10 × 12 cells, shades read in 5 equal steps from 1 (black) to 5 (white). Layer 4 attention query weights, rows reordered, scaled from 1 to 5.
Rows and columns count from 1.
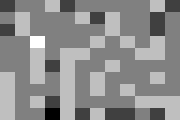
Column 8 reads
3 4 4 3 3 4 3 3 3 2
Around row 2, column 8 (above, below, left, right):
3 4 2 3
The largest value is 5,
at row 4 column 3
